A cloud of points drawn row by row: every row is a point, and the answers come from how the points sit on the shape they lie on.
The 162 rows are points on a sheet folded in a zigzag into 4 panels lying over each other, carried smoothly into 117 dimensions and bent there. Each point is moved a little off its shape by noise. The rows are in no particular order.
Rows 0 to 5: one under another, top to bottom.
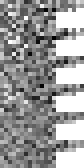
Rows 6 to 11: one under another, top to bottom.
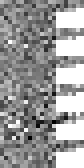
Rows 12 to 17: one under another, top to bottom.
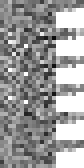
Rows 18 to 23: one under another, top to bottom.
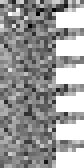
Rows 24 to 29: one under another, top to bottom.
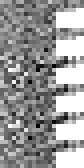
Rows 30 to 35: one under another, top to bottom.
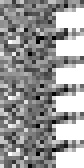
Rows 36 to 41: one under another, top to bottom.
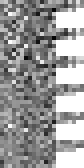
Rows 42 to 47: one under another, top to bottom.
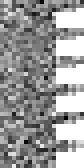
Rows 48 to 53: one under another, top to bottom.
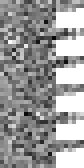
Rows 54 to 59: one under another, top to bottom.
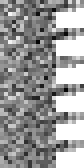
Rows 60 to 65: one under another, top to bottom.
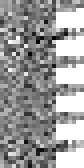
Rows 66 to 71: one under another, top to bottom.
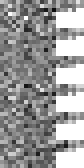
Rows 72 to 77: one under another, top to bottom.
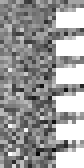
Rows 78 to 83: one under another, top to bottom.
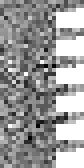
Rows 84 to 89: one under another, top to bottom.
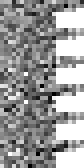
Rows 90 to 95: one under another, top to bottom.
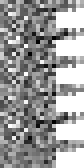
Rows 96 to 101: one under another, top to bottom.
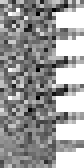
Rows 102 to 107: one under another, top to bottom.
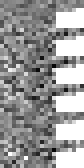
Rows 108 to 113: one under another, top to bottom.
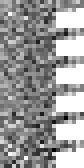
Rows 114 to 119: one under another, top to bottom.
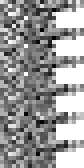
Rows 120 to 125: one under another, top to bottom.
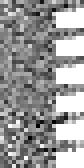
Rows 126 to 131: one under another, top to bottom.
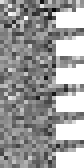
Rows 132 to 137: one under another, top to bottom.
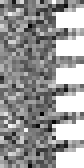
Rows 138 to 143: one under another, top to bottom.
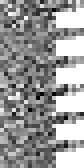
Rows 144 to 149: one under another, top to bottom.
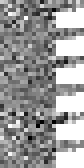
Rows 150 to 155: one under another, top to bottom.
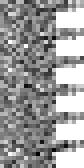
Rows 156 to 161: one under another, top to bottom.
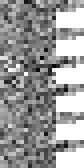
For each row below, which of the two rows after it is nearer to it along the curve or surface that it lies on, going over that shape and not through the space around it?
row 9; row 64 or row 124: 64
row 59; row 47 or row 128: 47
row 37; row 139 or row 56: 139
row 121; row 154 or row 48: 154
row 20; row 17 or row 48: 17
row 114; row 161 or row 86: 161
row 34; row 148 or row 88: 148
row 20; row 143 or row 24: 24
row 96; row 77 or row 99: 99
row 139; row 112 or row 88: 88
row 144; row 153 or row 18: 18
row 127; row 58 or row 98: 58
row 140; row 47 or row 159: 47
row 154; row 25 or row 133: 133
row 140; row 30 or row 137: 30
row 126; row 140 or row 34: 34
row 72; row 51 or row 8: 8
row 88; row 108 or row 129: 108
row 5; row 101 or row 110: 110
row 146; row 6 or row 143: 143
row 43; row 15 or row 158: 15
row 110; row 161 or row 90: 90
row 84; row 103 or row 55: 55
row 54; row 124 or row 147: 124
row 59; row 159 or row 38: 38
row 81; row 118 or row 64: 118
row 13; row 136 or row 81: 81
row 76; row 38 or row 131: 38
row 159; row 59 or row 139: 139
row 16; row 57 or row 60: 60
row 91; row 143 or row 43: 143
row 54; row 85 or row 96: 96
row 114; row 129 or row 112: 129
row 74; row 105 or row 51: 51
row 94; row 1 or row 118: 1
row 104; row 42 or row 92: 42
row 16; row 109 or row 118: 118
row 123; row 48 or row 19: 48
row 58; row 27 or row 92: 92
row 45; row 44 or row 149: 149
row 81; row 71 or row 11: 11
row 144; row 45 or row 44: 45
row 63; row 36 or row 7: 7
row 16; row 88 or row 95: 95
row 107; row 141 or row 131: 141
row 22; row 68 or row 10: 68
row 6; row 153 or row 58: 58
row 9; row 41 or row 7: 41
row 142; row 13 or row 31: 31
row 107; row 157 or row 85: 85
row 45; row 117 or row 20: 20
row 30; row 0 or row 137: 137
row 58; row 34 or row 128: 128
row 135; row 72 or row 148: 148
